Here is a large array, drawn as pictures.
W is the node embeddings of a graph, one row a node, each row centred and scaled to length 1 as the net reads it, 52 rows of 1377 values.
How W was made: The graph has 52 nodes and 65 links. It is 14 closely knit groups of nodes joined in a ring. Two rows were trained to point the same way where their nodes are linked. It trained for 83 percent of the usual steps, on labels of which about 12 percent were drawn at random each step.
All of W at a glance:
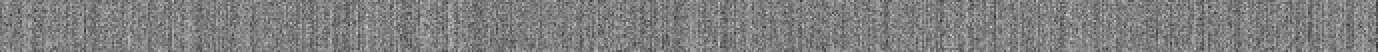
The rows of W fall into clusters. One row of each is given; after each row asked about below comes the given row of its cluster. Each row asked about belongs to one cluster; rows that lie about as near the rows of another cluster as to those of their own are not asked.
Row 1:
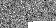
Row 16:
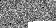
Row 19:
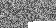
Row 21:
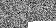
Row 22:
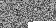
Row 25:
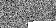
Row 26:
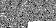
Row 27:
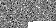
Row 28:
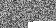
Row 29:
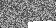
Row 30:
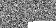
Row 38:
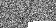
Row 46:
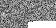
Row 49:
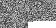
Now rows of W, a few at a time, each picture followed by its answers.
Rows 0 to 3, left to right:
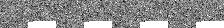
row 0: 30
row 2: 49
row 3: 19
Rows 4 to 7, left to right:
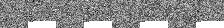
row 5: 16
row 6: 22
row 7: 38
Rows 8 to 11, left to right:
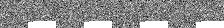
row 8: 16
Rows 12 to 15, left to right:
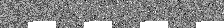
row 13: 27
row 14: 28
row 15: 38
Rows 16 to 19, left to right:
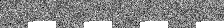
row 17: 29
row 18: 46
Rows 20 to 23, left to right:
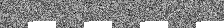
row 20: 49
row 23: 16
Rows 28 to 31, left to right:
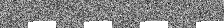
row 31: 25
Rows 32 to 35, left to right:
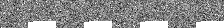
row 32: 28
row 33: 22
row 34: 1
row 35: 21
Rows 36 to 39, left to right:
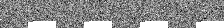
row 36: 21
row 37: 26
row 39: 19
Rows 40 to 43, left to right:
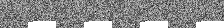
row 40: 27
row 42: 46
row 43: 38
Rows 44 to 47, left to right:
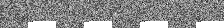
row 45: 22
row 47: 19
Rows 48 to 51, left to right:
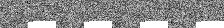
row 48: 30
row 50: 49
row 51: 29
